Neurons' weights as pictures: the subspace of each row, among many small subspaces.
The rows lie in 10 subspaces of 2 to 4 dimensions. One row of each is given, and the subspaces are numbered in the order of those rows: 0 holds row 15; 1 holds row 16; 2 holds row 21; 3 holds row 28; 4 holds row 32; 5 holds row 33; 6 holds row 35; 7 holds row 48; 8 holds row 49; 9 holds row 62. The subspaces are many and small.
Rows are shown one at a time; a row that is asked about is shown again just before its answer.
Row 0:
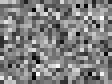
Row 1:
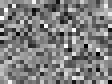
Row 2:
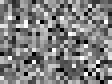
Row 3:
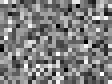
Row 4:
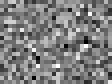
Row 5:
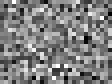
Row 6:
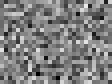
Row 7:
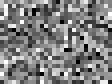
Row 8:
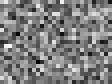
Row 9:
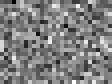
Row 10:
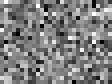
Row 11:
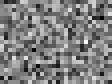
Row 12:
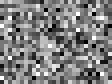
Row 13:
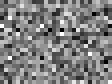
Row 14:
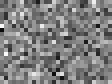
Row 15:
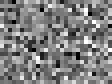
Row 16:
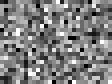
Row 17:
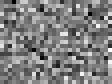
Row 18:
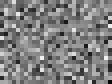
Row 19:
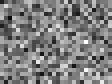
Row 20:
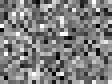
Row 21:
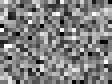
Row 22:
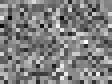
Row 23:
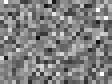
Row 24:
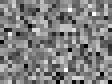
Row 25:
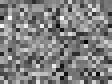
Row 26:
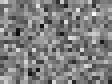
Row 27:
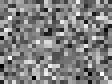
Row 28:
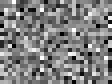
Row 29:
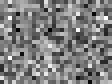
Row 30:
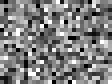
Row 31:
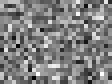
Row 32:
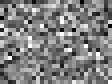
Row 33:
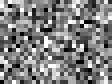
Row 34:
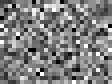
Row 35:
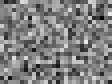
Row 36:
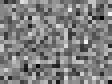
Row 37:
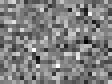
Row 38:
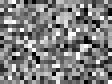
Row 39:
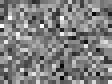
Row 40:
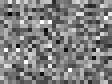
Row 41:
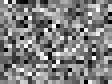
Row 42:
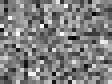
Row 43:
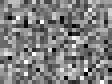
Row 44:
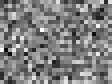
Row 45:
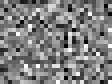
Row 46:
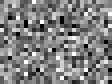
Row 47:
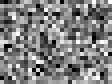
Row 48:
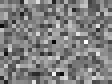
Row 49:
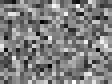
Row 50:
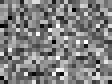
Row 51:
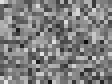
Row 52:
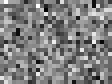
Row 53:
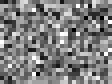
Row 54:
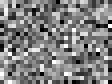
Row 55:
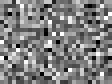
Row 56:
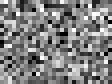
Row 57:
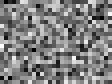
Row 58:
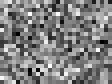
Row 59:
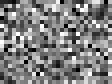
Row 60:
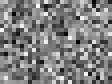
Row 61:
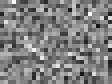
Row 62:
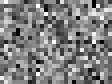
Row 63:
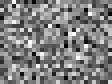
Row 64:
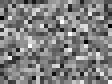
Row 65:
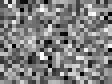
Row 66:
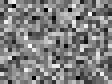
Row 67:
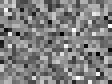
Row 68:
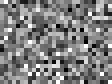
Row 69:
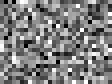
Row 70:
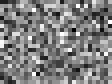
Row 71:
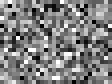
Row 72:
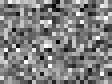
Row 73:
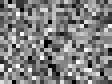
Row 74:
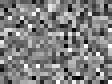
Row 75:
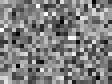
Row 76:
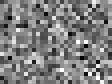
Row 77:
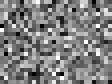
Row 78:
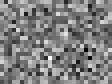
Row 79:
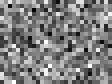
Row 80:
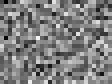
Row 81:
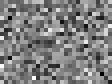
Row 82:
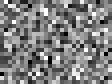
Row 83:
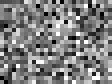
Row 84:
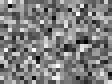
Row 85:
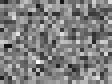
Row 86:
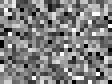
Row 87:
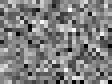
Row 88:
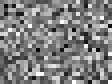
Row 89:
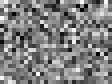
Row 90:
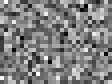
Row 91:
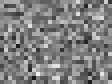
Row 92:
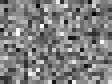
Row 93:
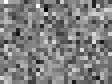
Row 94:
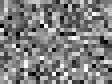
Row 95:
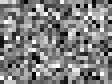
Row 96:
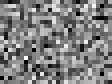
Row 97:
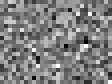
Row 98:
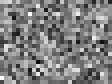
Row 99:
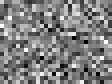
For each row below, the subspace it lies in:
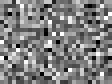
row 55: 8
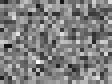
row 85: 2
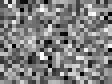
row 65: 3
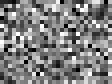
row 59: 3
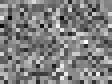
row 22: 9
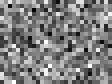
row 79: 4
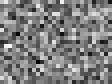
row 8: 2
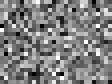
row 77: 7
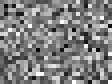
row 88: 5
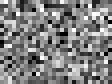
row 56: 4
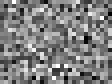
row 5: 5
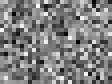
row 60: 7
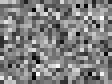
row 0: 4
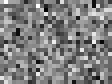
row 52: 9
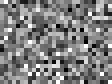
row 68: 8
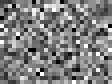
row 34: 0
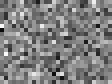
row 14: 7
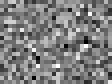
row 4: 0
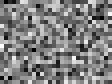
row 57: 6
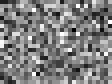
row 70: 4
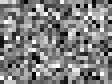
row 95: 4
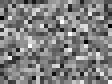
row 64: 4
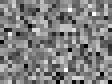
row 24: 8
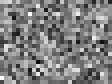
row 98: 2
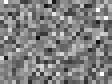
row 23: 8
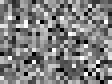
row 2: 7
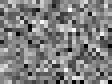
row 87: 8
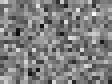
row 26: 1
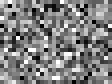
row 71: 0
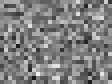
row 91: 5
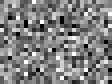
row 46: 7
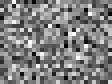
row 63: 0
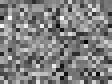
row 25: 9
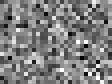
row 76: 7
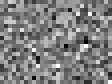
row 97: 0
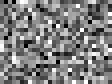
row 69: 8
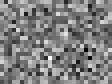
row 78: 5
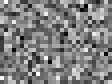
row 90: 3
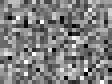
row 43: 7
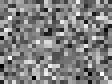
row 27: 4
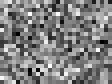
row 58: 2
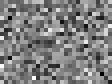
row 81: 4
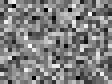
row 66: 3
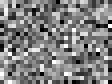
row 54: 5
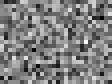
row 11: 6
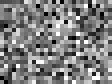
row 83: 7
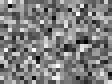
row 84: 0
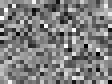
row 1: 3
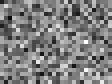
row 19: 1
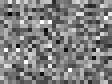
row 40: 8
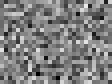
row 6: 5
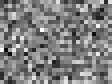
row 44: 5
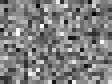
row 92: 1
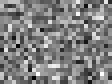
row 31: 5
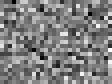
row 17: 3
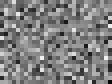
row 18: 3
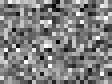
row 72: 6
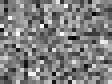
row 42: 1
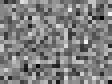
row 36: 6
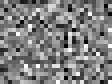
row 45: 6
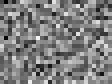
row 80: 8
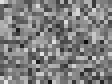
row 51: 1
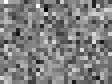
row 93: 9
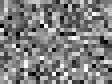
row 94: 1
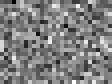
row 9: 8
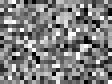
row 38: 0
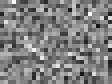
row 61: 3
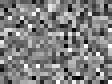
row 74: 6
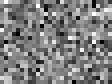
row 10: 9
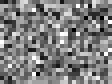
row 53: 4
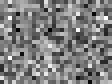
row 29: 2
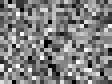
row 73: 5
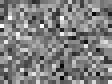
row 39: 9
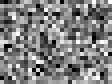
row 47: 2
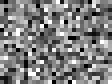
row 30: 1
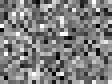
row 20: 7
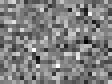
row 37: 0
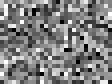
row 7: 5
